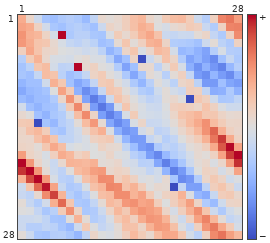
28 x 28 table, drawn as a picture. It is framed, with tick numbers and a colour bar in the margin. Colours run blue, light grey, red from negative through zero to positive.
No single row or column stands out from its neighbours. Neither half mirrors the other. Six lone cells stand out: two far higher and four far lower than their neighbours. The values follow a bell shape. Streaks slant down to the right.
